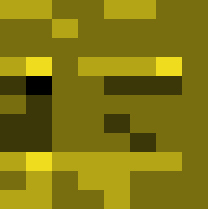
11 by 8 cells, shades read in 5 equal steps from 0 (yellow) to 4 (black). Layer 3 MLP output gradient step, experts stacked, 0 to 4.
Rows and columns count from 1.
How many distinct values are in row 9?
3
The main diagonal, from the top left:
1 2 2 1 3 2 2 2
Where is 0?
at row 4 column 2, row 4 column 7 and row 9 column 2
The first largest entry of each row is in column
3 1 1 3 2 2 1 1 8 1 3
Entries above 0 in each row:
8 8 8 6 8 8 8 8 7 8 8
